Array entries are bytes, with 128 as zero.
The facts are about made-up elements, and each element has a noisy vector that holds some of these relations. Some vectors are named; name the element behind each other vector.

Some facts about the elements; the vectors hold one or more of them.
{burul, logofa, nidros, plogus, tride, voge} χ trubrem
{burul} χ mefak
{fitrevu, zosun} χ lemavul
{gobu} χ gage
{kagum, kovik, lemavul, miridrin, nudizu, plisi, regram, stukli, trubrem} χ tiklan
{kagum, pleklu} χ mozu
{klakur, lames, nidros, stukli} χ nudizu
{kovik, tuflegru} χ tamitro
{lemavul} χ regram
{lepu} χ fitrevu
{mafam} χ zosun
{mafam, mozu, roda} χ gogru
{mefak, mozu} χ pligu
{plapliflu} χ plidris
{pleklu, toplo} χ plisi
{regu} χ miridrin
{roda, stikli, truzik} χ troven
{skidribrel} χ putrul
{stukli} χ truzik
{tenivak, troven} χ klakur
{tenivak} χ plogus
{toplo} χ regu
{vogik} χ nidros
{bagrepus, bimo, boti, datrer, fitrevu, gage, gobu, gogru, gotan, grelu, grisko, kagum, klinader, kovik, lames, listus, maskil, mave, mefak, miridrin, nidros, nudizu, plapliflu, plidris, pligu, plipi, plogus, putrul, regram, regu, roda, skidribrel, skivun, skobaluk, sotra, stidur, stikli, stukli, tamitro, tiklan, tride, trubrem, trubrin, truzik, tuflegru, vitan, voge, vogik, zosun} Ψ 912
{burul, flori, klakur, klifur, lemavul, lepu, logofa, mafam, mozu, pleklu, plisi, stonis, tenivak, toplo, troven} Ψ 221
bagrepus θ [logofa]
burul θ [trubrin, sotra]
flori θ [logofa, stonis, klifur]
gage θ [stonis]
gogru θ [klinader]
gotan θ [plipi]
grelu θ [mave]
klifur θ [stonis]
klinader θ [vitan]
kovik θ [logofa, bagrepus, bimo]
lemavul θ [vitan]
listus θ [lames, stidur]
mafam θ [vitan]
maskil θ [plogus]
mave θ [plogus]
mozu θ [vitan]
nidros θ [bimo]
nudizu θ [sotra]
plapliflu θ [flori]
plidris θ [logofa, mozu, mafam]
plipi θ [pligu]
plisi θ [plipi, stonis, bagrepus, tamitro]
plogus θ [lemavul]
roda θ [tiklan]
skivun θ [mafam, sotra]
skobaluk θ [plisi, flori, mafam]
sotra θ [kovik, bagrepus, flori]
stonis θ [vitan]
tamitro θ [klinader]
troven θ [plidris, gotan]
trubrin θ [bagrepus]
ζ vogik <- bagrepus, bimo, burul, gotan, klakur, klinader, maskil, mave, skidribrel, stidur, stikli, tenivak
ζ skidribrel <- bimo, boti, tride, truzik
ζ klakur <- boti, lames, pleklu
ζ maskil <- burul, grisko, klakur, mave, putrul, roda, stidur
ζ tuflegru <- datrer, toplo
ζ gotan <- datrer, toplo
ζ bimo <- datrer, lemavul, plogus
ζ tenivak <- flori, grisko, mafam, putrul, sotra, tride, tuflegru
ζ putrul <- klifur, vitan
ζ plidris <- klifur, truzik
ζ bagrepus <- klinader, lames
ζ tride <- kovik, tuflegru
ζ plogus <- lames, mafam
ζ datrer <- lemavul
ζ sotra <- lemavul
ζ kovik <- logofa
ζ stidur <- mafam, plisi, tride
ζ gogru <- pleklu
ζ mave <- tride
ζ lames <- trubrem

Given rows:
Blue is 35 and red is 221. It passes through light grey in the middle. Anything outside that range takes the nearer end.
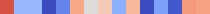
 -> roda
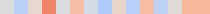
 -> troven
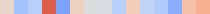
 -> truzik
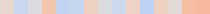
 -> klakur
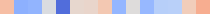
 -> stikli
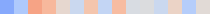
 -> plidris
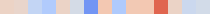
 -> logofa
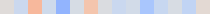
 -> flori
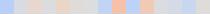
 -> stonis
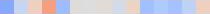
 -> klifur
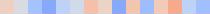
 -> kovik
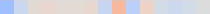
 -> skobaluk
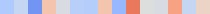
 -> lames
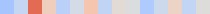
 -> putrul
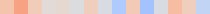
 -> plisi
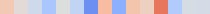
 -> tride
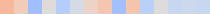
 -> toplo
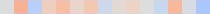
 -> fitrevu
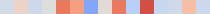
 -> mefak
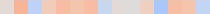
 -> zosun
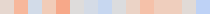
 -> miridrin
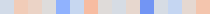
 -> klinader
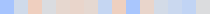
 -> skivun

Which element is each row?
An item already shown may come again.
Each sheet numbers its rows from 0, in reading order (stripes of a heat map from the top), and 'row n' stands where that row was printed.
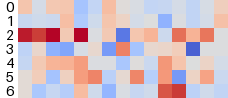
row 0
datrer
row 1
boti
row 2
tiklan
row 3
burul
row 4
nudizu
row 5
mozu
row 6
nidros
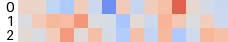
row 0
logofa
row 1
nudizu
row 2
troven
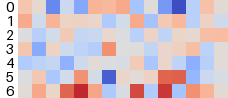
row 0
mafam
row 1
grelu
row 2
klakur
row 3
bimo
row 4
plapliflu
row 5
voge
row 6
pligu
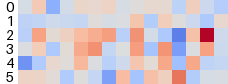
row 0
lepu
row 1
gobu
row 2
gogru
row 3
mozu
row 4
listus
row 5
tride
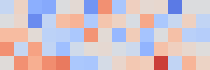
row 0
burul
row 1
kagum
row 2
tuflegru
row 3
mave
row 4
trubrem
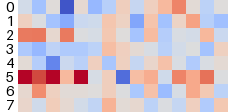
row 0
vogik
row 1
kovik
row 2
lemavul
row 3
skidribrel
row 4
stukli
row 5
tiklan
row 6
plisi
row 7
gotan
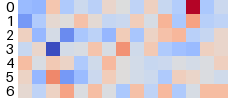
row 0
stidur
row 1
listus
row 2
tenivak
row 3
pleklu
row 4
datrer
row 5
maskil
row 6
troven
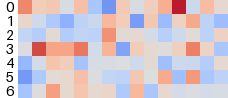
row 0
plogus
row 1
kovik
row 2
bagrepus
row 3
tamitro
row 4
vitan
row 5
listus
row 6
gage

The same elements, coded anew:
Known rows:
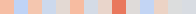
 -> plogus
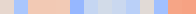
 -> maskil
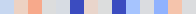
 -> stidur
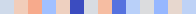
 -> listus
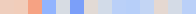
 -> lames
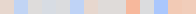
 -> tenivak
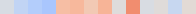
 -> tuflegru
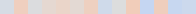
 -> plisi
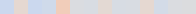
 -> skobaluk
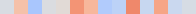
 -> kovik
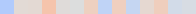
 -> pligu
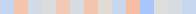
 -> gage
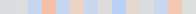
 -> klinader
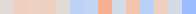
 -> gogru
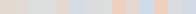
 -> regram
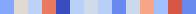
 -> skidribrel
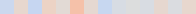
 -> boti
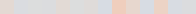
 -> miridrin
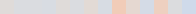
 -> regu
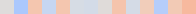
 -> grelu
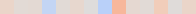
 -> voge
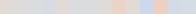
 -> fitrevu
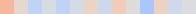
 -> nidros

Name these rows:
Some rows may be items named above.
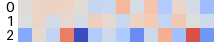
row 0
gogru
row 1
truzik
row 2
skidribrel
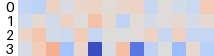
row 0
vitan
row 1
boti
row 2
nudizu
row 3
listus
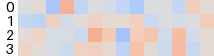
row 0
bagrepus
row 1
vitan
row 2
logofa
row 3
pleklu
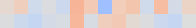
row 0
logofa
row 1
datrer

